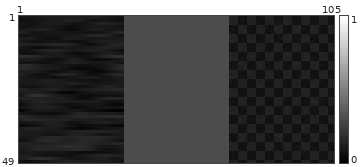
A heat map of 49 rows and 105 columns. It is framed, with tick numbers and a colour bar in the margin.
It is made of 1 by 3 panels. Panel 1,1: very low, streaked across, faint in contrast. Panel 1,2: low, flat. Panel 1,3: very low, checkered, faint in contrast.
